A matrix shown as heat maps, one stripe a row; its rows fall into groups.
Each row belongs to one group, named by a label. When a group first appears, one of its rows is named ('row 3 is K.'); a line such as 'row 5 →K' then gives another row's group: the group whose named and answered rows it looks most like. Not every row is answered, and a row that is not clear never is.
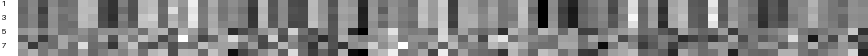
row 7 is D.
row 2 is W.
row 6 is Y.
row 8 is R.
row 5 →R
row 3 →W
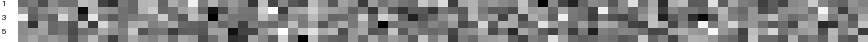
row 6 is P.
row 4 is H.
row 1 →W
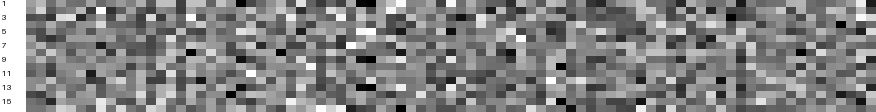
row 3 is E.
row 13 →R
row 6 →D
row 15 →P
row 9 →R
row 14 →H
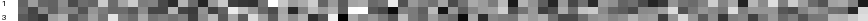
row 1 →Y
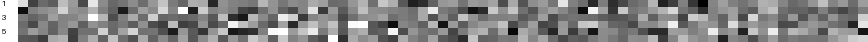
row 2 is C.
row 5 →Y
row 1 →D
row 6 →E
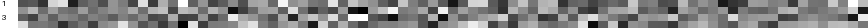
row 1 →E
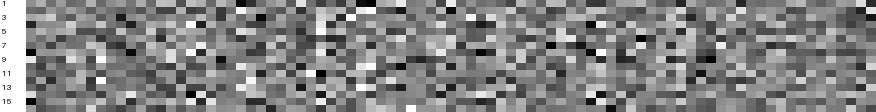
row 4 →C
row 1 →R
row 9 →D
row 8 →C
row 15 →C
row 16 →D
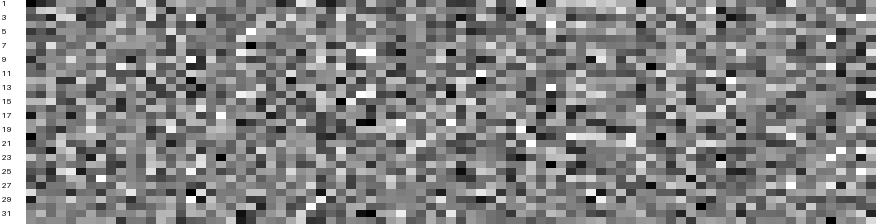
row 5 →H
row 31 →R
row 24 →W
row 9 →C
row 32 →P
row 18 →R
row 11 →E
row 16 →W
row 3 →E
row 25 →E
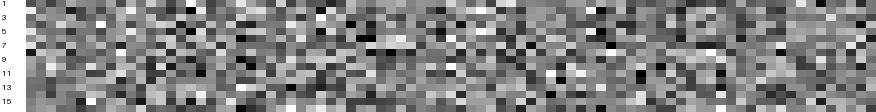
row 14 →W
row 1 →Y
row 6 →R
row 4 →P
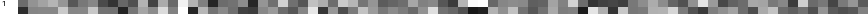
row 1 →E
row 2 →C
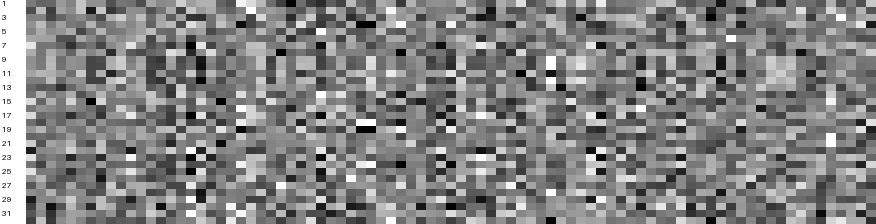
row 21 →D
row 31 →Y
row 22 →C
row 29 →C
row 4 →R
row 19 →R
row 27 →Y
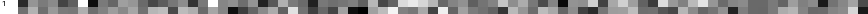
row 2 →R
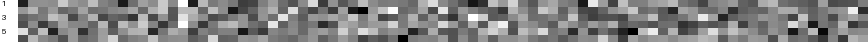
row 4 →Y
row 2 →R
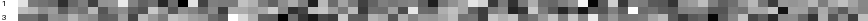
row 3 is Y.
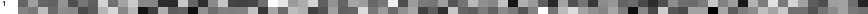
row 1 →Y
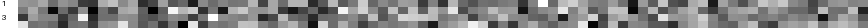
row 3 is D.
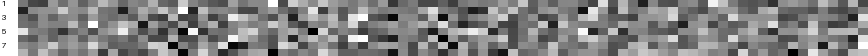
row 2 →C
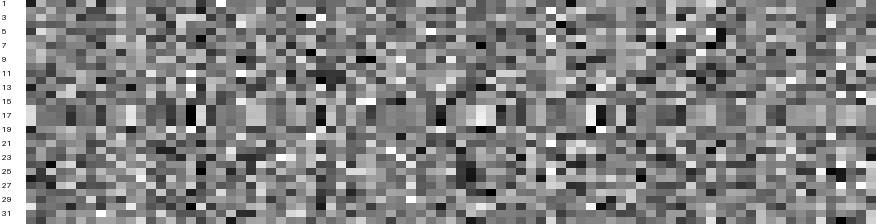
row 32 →H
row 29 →D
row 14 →E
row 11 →Y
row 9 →R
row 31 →P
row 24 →E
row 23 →Y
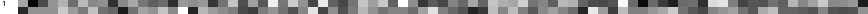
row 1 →D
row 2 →C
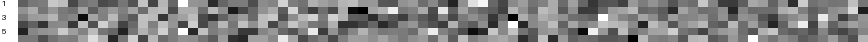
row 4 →H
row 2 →R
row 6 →P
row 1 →E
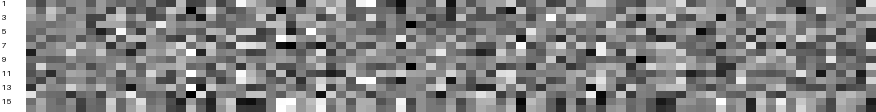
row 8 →C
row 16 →Y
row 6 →Y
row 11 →Y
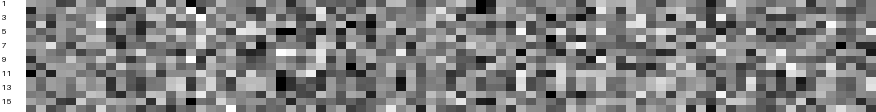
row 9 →C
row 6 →W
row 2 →C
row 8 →Y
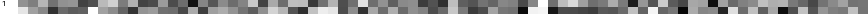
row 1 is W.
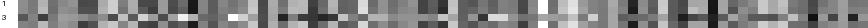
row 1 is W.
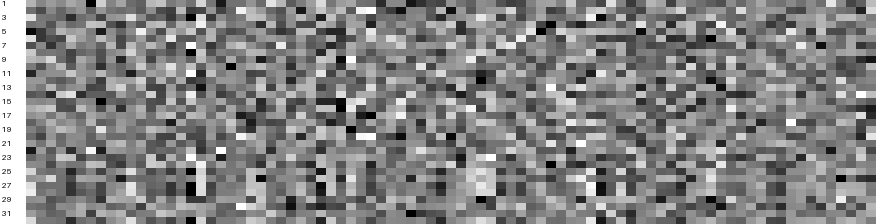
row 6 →D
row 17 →R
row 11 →C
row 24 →W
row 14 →E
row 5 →H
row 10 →H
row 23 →E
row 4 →W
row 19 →P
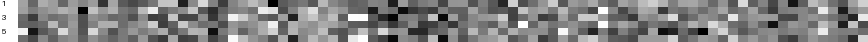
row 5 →D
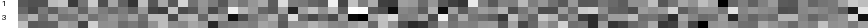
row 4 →D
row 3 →R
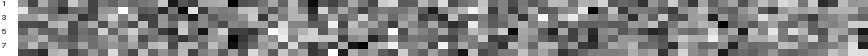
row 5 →Y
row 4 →E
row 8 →E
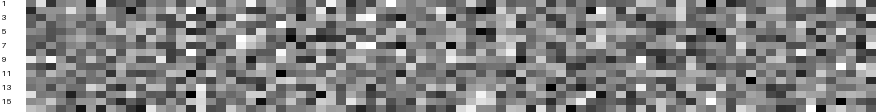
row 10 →E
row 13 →W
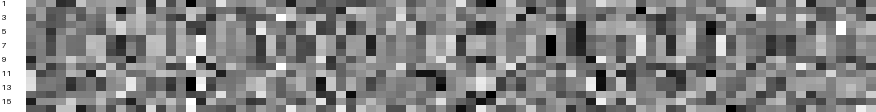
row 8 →W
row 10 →Y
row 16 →E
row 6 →W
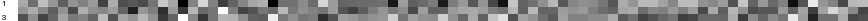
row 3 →Y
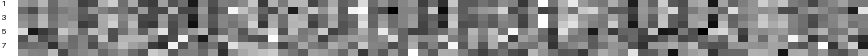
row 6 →Y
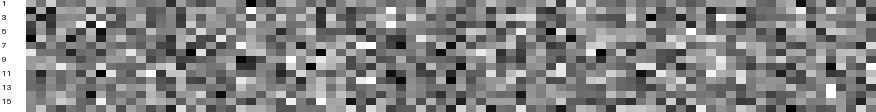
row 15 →P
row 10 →P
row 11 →H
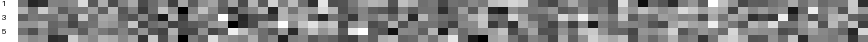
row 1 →D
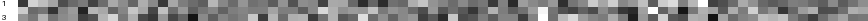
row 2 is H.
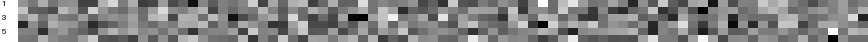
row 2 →D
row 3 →R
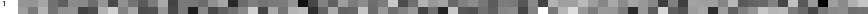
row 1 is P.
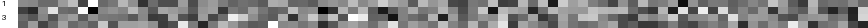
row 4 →Y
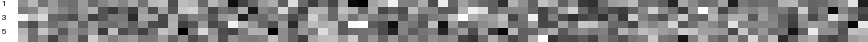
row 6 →H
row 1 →R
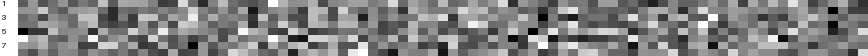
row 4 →E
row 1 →Y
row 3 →W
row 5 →H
